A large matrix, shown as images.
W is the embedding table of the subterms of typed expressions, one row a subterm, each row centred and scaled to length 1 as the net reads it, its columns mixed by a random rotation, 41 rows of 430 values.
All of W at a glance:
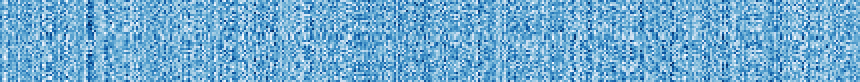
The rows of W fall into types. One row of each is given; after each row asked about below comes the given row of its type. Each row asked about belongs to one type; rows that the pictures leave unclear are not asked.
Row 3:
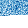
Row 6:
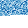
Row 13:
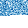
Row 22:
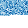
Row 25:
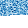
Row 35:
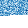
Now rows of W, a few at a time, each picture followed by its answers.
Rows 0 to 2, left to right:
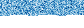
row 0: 6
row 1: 25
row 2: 22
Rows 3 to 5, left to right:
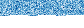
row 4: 3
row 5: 25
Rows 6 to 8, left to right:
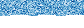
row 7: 22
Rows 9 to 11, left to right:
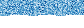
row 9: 35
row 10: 25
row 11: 3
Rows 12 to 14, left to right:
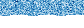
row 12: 3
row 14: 25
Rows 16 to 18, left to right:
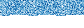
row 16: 3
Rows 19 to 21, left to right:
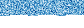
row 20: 6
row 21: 22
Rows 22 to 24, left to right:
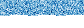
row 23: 35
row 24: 6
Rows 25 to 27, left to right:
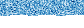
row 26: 6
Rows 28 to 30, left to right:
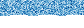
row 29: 6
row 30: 22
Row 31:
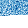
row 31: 3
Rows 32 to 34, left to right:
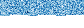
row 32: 22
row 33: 3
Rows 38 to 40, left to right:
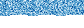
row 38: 13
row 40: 6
